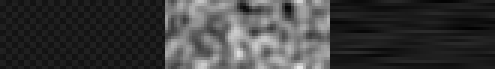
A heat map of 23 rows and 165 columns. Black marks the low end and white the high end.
The table splits into one row of 3 panels. Panel 1,1: very low, checkered, faint in contrast. Panel 1,2: middling, blotchy, strong in contrast. Panel 1,3: very low, streaked across, faint in contrast.
